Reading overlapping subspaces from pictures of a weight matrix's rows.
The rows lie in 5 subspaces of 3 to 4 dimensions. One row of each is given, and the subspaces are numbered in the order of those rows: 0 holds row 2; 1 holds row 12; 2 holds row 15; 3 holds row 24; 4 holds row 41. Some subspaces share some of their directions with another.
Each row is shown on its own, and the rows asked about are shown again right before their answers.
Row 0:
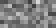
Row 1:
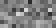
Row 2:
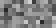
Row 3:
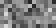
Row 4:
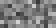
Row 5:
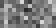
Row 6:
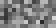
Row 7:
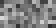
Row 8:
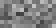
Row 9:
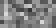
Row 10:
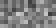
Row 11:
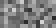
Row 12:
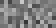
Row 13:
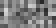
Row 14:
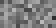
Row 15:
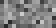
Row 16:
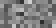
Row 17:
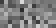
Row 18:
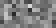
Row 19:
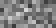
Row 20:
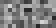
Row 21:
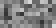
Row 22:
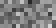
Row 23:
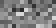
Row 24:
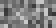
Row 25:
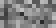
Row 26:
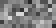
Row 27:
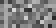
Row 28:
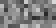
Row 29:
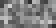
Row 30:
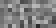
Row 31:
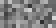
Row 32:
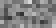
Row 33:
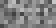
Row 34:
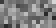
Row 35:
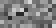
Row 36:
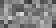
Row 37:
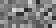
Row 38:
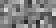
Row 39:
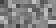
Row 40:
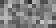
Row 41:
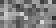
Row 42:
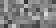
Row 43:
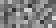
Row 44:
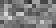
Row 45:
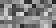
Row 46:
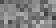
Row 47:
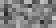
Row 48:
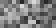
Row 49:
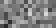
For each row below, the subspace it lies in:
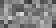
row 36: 2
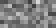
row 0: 3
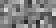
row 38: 0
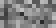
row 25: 4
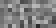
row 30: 1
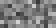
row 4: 3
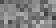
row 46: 2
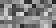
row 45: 2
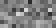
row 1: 2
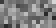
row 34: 2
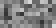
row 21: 3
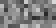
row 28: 2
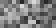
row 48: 0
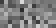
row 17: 1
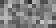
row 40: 4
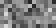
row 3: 2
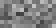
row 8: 1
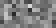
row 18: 4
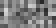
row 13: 3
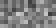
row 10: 3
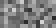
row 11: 0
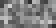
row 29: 4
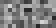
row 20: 1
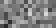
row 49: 2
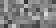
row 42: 2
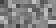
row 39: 4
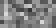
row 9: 4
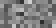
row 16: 0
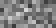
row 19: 0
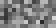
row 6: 0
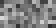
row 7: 4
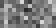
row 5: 0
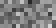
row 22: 0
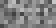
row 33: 4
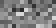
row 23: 1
